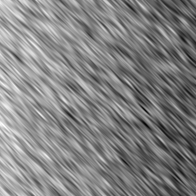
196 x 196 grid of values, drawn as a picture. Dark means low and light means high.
Odd rows or columns: none. Slope: up to the left. Grain: diagonal, down to the right.
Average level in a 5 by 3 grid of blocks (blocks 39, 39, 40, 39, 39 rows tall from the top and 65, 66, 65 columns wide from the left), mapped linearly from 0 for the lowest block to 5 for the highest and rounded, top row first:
531 | 531 | 530 | 520 | 520
